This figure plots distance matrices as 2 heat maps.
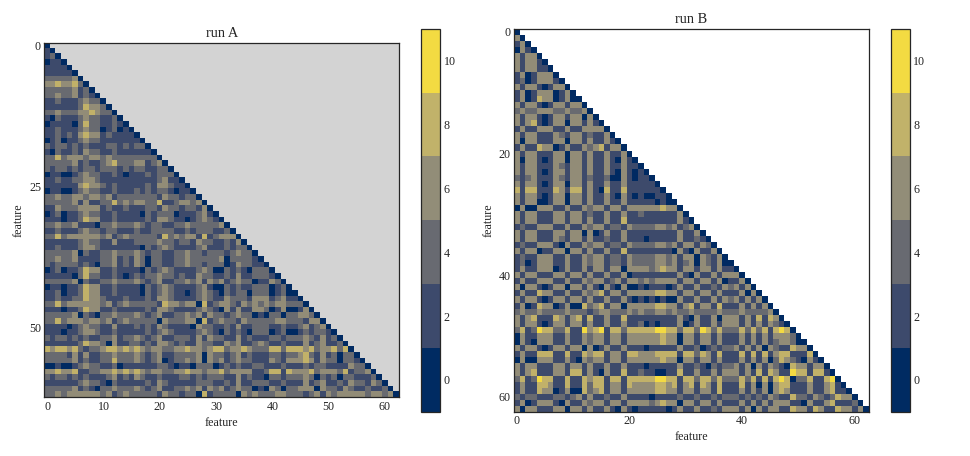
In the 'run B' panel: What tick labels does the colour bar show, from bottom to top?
0, 2, 4, 6, 8, 10
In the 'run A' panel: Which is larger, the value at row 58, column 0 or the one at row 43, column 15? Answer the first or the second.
the first
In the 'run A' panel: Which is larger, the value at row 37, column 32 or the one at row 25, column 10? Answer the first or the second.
the second
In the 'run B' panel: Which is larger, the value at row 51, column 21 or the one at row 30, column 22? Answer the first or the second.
the first
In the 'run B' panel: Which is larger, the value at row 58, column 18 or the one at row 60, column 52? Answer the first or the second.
the first
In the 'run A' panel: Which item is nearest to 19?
1
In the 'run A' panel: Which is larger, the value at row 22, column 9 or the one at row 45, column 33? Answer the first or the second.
the second
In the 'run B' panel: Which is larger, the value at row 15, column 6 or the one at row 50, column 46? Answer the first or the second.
the second
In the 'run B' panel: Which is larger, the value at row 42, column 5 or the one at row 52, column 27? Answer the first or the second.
the second
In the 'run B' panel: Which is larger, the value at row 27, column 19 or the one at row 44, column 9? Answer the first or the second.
the first
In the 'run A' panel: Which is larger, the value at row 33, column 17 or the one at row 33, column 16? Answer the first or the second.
the second
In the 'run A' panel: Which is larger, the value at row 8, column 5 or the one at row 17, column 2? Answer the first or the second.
the first
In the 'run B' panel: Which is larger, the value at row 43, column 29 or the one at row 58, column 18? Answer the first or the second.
the second
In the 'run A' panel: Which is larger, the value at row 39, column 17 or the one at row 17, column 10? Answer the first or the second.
the first
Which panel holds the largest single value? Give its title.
run B
